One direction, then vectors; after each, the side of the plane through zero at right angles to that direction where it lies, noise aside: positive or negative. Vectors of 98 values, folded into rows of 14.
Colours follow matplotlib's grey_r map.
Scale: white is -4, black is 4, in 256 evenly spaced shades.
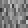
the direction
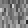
negative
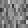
positive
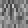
negative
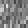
negative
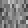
positive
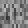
positive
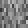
positive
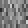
positive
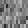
positive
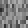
positive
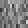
positive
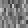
negative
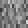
positive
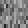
positive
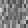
negative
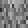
positive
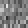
negative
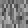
negative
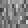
positive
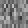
negative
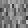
positive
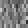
negative
